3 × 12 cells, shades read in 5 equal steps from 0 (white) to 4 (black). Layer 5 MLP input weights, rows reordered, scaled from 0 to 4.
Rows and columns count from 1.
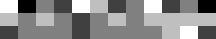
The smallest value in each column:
0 2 1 2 0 1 1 2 0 1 0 1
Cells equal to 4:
2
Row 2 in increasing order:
1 1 1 1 1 1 1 2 2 2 2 3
